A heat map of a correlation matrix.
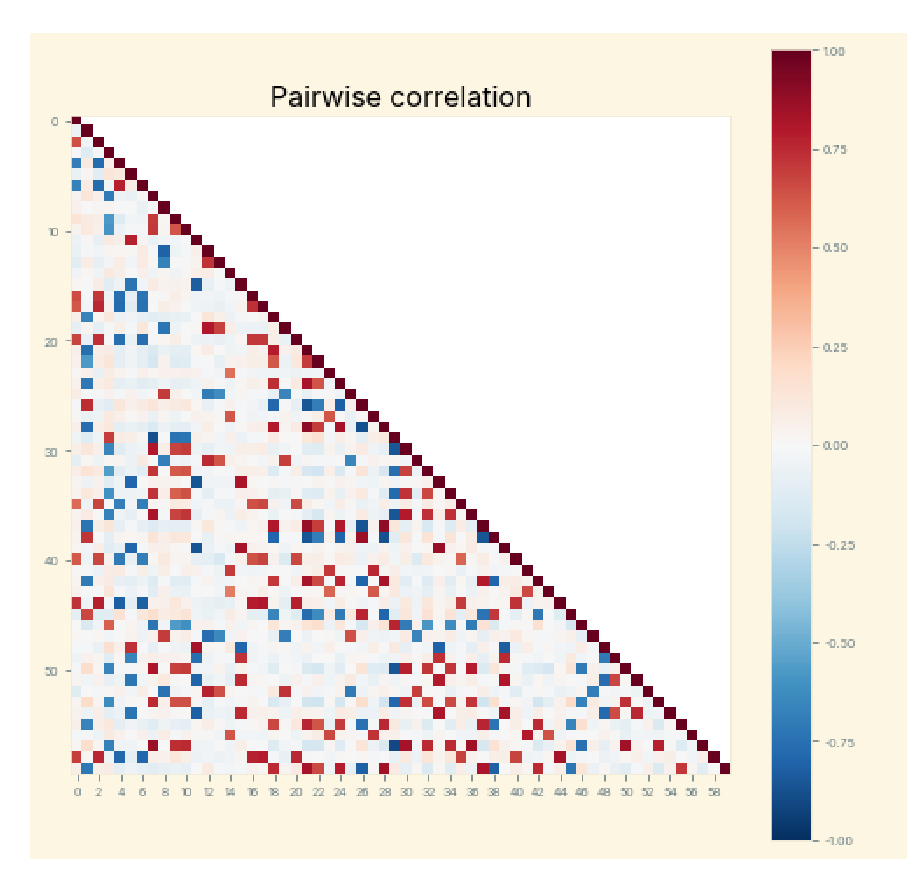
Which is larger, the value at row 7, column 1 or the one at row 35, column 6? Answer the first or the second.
the first
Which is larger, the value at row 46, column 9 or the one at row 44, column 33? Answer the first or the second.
the second
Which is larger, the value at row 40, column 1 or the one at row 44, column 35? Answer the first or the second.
the second
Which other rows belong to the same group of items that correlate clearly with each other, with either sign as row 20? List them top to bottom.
0, 2, 4, 6, 16, 17, 35, 40, 44, 58
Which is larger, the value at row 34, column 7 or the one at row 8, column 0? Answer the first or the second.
the first
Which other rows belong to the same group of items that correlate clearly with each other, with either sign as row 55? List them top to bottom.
1, 18, 21, 22, 24, 26, 28, 37, 38, 42, 45, 59
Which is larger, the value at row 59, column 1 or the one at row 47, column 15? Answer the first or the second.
the second
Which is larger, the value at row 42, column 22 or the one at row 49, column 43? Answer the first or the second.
the first
